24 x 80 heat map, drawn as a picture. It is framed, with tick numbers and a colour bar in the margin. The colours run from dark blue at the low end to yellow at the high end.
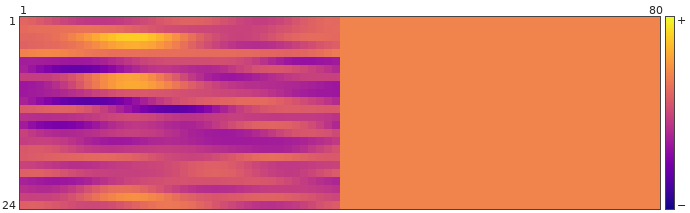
It is made of 1 by 2 panels. Panel 1,1: middling, streaked across, strong in contrast. Panel 1,2: high, flat.
